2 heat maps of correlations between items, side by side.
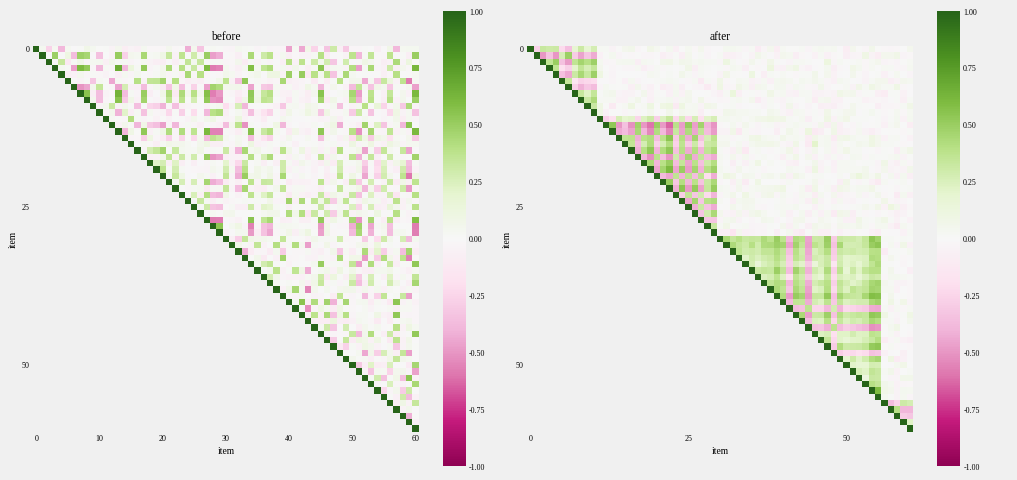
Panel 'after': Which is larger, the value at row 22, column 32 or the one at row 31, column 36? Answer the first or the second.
the second
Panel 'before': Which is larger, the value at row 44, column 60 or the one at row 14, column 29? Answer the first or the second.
the second
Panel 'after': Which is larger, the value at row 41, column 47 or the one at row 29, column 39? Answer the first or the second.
the second
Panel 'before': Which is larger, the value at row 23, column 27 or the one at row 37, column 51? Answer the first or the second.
the first
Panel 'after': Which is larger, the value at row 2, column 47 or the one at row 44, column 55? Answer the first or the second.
the first
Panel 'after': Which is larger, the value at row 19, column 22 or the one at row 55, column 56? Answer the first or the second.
the first
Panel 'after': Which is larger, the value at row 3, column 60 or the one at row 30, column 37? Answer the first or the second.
the second
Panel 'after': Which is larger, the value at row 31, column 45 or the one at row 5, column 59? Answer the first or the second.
the first
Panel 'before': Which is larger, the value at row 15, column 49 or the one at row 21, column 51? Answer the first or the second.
the first
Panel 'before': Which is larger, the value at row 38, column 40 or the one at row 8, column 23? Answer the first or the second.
the second
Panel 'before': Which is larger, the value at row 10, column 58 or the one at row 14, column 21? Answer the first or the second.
the first
